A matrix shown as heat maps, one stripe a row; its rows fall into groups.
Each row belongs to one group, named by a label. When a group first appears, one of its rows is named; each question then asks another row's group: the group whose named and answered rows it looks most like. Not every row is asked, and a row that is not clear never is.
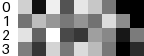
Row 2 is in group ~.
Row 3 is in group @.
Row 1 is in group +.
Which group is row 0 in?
@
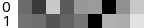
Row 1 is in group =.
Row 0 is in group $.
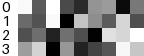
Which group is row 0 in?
~
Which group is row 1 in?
$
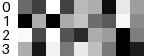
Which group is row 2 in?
~
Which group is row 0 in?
$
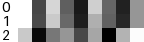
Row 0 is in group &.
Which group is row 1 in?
&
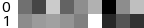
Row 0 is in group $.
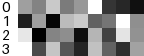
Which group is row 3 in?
&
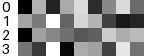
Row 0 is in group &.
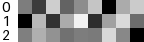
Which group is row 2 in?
+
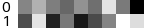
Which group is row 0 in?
+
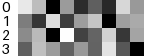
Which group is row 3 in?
+
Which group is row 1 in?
$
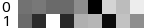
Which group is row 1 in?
$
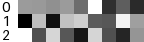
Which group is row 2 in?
&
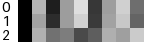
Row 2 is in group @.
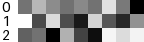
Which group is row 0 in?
+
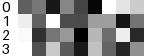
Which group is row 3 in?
&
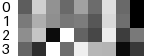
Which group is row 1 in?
+
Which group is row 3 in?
@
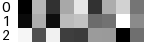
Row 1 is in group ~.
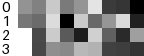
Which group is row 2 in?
&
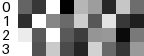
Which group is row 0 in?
$
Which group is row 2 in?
~
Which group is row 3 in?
&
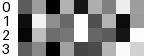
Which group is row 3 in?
=
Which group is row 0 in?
=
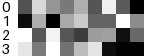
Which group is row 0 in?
+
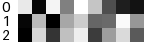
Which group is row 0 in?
@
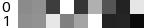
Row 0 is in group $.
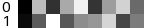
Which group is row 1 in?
@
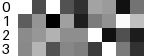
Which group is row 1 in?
=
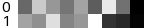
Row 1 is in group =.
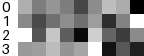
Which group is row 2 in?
&
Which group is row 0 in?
+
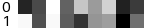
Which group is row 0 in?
@
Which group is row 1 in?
~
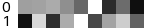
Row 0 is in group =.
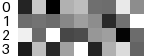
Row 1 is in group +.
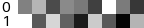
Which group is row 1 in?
&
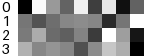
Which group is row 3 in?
+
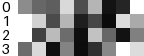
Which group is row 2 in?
&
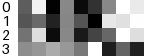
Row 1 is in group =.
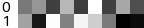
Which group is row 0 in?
=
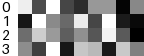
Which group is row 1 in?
+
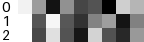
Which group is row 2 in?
&
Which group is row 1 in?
~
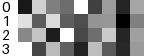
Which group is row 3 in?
&
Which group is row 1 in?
~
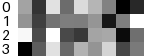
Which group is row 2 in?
~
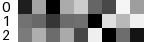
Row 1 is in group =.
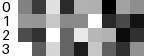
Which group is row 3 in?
&
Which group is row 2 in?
@
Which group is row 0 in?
$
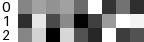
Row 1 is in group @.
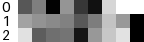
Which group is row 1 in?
+
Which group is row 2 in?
+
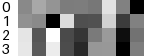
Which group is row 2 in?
~
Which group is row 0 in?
+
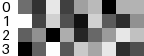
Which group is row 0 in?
$
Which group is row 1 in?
&
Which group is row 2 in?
=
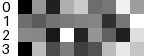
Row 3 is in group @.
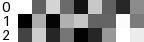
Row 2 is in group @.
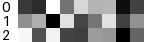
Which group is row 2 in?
~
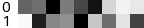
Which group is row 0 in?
=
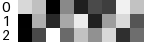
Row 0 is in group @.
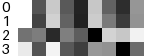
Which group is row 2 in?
=
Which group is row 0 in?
&
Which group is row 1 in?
&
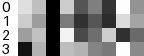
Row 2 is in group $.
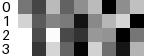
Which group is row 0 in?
$
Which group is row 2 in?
~
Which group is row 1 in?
+
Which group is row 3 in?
&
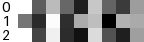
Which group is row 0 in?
&
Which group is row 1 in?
$
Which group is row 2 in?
&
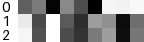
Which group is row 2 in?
~
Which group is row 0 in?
=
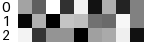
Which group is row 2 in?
+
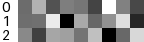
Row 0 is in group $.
